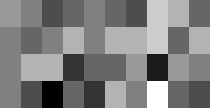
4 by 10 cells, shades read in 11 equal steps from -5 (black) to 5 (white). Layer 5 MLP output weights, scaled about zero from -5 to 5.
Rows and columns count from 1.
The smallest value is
-5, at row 4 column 3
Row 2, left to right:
0 -1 0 2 0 2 2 3 -1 2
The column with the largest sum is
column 8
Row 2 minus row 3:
0 -3 -2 5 1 3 1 7 -2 2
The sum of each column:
1 -1 -5 -3 -4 2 1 7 1 -1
